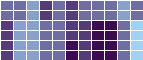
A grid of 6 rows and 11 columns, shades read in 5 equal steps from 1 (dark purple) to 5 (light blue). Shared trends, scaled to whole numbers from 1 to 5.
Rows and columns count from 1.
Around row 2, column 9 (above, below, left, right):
3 1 3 4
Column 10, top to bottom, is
4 4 3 3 3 3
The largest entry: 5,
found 4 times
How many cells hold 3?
26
